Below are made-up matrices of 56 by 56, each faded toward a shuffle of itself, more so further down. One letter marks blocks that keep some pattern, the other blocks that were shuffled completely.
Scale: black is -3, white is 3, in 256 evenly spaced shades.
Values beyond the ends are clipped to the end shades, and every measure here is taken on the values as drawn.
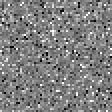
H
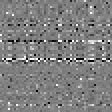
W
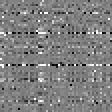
W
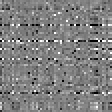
W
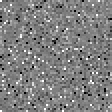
H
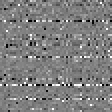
W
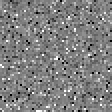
H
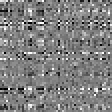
W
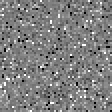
H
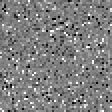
H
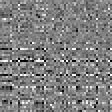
W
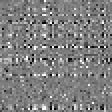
W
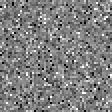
H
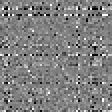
W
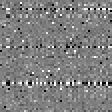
W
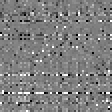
W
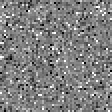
H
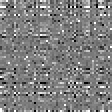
W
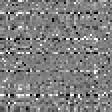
W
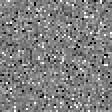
H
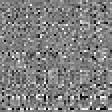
W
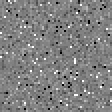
H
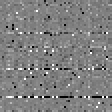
W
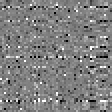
W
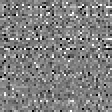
W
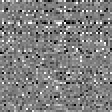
W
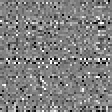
W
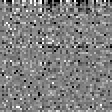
W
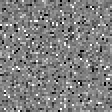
H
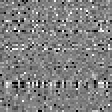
W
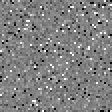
H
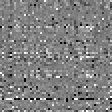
W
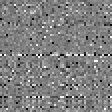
W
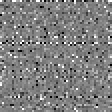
W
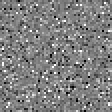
H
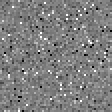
H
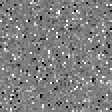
H
